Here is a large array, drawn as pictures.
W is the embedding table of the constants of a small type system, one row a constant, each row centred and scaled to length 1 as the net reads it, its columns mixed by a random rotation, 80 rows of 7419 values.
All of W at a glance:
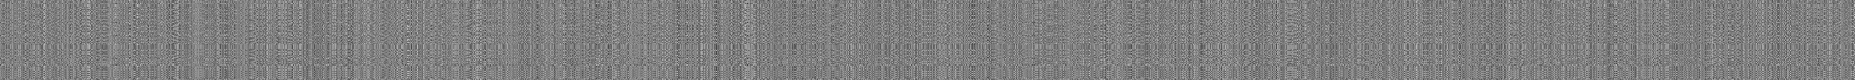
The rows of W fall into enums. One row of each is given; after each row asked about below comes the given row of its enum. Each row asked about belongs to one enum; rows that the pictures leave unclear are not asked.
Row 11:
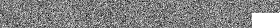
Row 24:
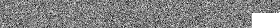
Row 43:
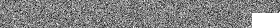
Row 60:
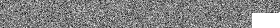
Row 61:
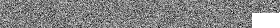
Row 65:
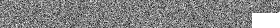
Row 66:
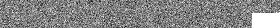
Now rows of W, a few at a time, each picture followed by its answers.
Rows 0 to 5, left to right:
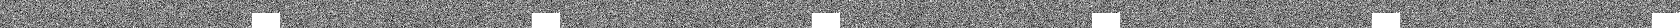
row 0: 43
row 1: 24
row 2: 24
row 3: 65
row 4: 66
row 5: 66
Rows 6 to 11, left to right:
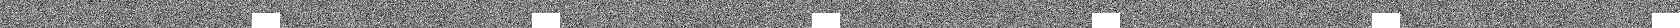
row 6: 66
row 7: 11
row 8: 24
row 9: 61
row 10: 43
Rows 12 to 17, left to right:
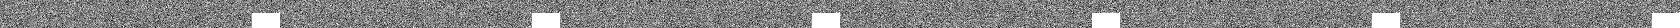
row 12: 24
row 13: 43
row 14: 66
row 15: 61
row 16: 66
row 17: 66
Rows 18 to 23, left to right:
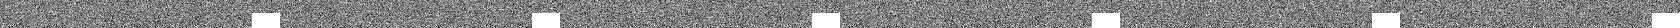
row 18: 24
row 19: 61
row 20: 60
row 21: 24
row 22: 65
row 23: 43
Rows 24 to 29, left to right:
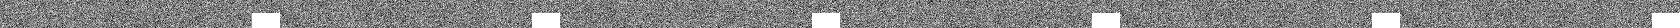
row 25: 11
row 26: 61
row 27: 66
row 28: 11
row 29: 11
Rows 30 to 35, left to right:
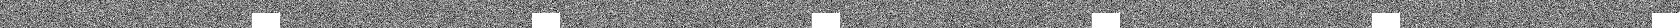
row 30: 60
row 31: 61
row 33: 24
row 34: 43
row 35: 65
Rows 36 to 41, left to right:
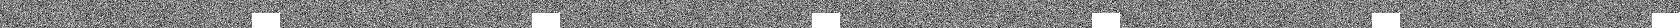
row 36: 11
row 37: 60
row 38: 60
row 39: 61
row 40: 11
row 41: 60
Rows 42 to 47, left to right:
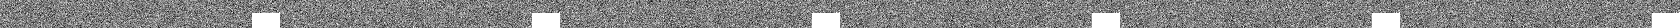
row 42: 61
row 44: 66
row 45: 24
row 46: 24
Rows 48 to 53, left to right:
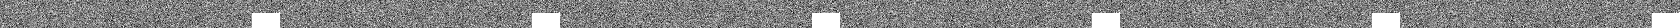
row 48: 24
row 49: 60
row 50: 61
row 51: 24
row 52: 60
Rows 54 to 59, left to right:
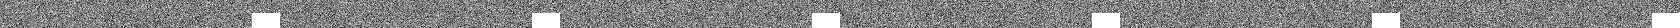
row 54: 24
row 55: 61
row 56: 60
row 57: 11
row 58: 65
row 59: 60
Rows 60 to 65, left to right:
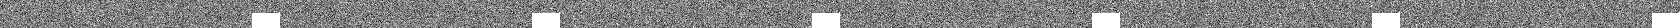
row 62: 43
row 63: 61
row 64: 65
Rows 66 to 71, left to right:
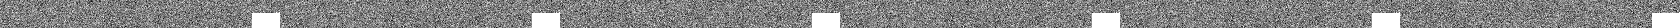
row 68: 60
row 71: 61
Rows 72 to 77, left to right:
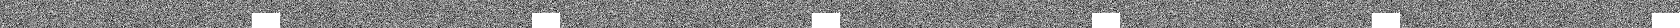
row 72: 24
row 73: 61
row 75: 61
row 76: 24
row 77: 11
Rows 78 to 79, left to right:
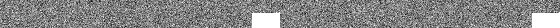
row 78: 66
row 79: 60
